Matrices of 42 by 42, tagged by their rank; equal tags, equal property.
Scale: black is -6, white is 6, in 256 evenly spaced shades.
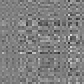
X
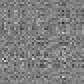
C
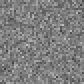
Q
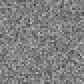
Q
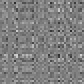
X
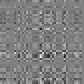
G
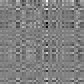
G
